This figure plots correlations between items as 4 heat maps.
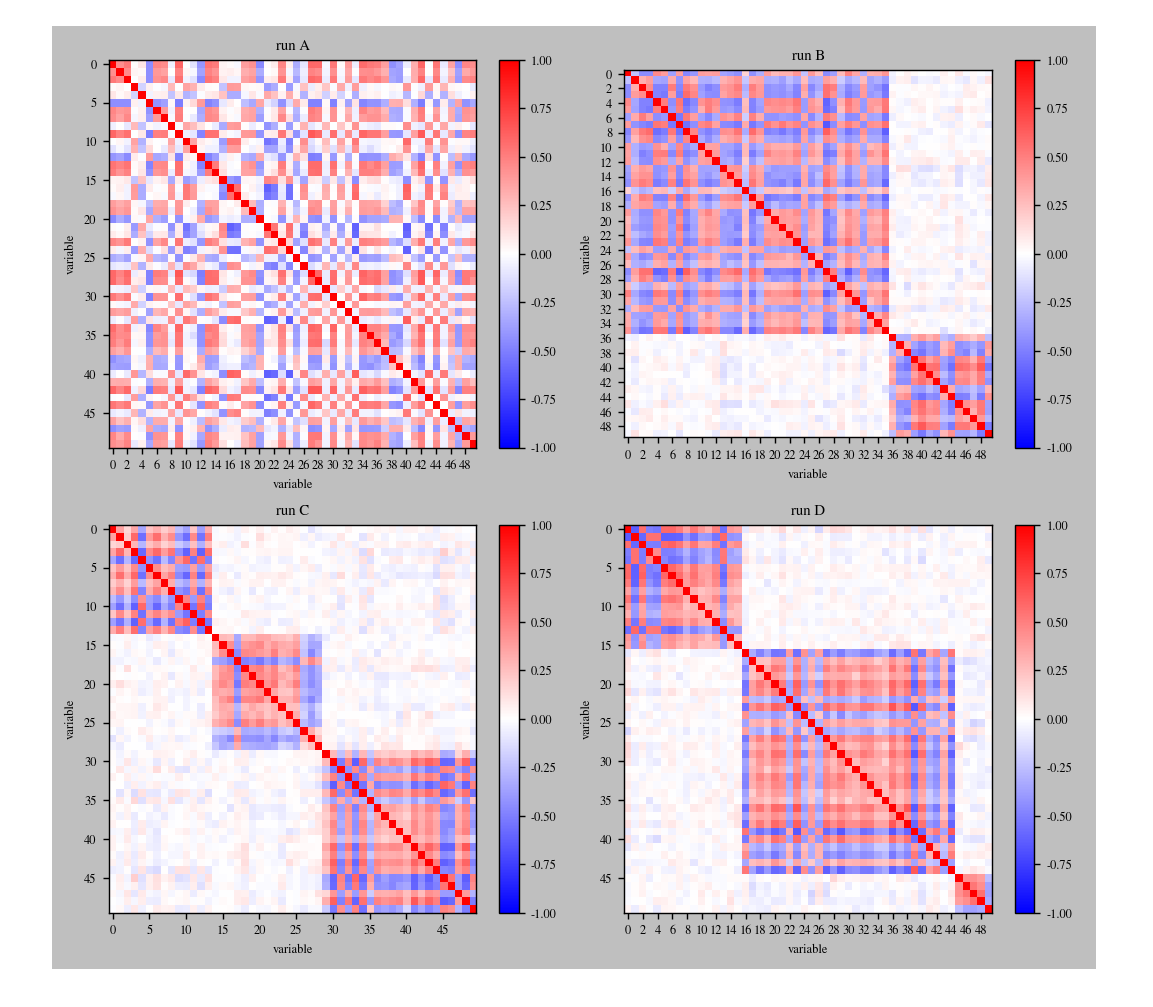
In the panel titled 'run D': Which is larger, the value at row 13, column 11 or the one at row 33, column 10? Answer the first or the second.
the second
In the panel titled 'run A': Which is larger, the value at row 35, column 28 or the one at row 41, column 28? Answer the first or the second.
the first
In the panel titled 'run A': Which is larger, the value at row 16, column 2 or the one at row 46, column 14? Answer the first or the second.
the second
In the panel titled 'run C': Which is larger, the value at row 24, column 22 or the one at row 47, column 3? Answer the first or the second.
the first
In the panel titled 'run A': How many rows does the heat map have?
50
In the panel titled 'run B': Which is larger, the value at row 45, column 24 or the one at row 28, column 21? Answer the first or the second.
the first
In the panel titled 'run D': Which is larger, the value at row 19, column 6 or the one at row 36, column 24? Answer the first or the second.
the first
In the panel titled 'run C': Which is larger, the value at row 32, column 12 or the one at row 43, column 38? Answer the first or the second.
the second
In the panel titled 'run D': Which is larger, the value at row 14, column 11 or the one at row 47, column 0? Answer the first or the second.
the first
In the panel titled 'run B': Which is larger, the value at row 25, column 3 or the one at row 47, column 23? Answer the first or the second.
the second
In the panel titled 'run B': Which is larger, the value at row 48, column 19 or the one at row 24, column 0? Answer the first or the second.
the first
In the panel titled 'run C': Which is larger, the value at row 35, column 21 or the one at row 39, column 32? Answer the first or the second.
the second
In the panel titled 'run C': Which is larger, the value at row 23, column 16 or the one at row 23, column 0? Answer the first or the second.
the first
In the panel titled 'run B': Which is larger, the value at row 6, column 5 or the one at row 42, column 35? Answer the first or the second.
the second
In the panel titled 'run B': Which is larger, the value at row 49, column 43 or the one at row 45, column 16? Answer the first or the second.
the first
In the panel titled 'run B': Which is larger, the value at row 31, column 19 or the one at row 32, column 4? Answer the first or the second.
the first
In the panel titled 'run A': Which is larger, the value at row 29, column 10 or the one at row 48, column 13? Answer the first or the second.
the second
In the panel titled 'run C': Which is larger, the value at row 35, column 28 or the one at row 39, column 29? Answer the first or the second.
the second
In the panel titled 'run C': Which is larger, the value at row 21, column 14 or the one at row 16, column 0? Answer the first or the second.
the first
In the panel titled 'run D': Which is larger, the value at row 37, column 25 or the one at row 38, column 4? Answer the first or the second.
the first
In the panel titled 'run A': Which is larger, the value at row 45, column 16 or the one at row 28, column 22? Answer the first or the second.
the first
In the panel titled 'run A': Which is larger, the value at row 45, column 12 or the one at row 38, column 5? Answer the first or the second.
the second
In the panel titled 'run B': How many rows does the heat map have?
50
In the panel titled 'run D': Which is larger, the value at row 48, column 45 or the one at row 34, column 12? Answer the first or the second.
the first
